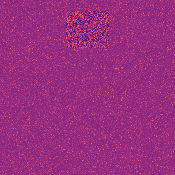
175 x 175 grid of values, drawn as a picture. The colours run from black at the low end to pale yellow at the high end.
Odd rows or columns: none. Stripes: none. Slope: none. Grain: fine. Mirror symmetry: none. Odd patch: rougher, in the top middle.
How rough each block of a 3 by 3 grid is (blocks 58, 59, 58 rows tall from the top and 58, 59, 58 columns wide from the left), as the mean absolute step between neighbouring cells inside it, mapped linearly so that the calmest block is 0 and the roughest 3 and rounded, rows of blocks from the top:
0 3 0
0 0 0
0 0 0
